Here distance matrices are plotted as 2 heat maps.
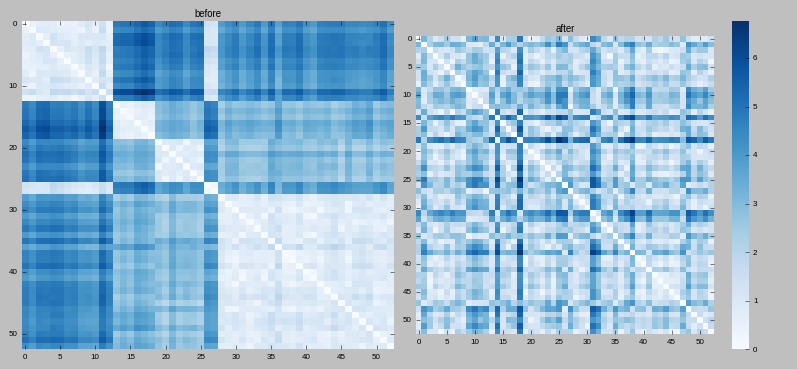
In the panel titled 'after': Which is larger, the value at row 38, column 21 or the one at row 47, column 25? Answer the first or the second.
the second
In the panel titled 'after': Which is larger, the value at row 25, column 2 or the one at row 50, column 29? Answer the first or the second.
the first
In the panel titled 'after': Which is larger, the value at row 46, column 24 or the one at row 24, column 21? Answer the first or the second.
the second
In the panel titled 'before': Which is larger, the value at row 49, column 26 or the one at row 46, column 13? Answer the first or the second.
the first
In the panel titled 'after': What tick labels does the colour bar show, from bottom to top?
0, 1, 2, 3, 4, 5, 6
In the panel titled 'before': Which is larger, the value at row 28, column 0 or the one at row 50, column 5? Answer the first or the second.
the second
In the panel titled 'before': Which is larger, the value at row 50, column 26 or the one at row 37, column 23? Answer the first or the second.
the first
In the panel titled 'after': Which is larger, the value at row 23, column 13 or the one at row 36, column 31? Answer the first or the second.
the second
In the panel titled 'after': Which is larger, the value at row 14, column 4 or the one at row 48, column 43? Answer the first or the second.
the first
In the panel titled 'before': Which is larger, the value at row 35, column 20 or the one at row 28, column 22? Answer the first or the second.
the first
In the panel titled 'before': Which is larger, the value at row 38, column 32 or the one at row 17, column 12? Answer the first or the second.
the second
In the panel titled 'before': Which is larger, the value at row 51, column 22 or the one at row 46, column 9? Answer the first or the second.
the second
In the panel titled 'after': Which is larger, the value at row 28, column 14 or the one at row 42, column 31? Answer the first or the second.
the first
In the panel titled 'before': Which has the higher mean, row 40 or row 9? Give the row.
9
